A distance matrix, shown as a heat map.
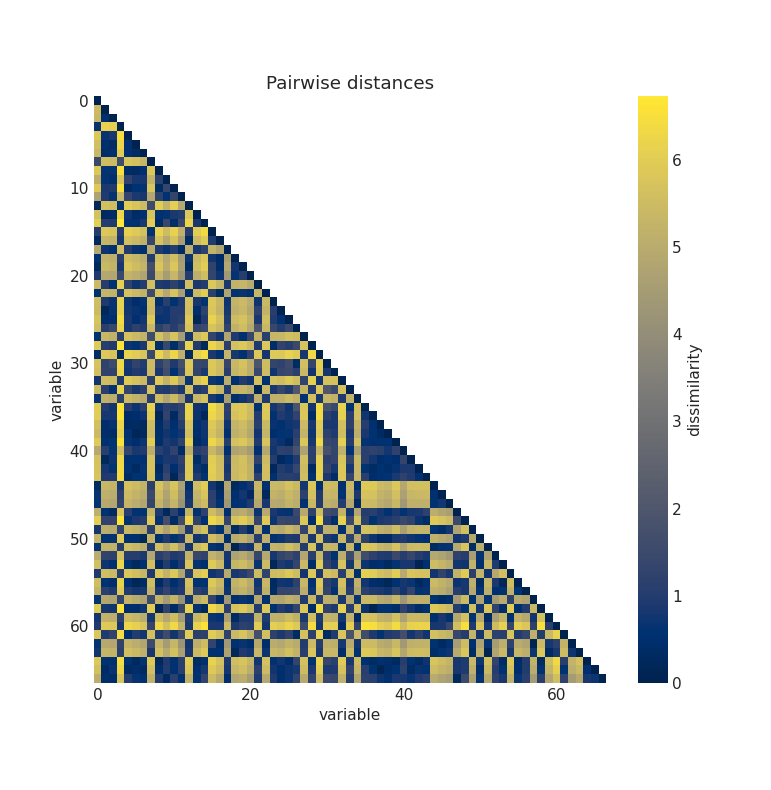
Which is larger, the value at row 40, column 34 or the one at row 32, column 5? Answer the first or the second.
the second
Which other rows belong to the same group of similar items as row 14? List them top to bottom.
1, 2, 4, 5, 6, 8, 9, 10, 11, 13, 17, 21, 23, 24, 25, 26, 28, 30, 31, 33, 35, 36, 37, 38, 39, 40, 41, 42, 43, 47, 48, 50, 52, 53, 55, 56, 58, 61, 64, 65, 66
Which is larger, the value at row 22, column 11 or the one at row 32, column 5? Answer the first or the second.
the second
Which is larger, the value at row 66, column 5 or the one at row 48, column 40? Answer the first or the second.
the second
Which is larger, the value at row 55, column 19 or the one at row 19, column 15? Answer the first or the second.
the first
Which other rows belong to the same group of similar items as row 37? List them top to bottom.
1, 2, 4, 5, 6, 8, 9, 10, 11, 13, 14, 17, 21, 23, 24, 25, 26, 28, 30, 31, 33, 35, 36, 38, 39, 40, 41, 42, 43, 47, 48, 50, 52, 53, 55, 56, 58, 61, 64, 65, 66
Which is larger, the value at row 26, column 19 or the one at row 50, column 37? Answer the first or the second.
the first
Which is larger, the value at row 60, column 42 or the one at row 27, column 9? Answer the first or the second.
the first
